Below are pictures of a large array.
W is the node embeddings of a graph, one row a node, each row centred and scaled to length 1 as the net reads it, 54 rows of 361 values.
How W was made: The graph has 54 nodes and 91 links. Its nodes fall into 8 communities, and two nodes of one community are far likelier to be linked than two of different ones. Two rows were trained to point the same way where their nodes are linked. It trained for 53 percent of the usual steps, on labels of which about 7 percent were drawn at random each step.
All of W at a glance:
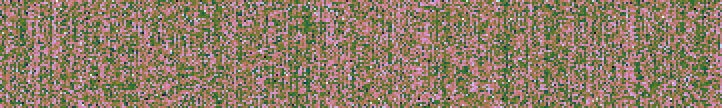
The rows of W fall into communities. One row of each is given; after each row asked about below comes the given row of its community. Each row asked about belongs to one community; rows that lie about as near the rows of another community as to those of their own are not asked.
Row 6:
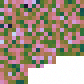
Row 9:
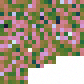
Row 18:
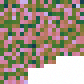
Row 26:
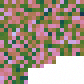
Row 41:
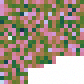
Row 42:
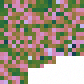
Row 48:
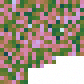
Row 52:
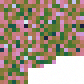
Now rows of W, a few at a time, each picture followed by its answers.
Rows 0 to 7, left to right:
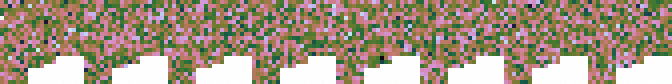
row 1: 48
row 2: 9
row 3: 41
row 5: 42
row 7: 6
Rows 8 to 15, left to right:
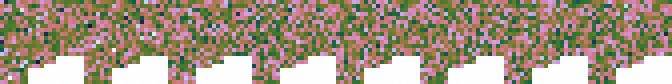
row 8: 6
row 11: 6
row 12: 6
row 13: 41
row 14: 6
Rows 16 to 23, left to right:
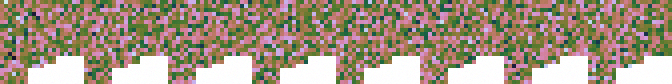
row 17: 9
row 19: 9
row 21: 6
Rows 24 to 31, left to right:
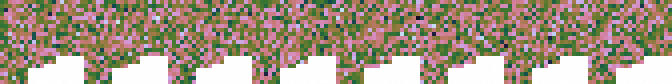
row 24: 26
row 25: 48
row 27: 6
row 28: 41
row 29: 52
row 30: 41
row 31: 52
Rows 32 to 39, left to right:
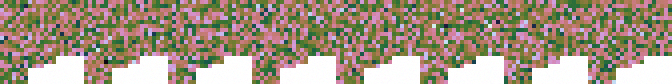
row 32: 48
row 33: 42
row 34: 42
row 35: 52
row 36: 41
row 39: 26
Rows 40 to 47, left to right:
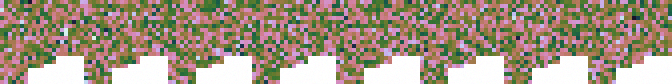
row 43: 26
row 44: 42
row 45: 52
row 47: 26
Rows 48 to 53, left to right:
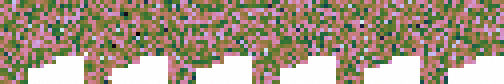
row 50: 42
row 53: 41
